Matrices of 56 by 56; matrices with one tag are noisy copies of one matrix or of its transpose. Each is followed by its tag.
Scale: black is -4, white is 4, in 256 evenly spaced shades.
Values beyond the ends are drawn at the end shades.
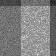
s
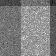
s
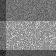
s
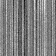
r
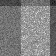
s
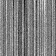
r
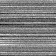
r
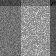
s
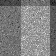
s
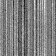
r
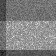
s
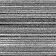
r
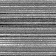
r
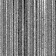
r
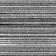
r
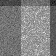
s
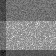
s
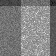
s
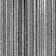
r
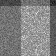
s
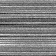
r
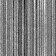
r
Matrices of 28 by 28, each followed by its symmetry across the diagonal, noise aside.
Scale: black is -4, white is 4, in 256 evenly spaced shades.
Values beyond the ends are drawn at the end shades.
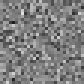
antisymmetric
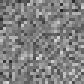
symmetric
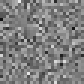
antisymmetric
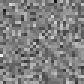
antisymmetric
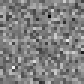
neither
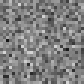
neither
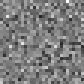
neither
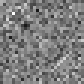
symmetric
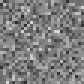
symmetric
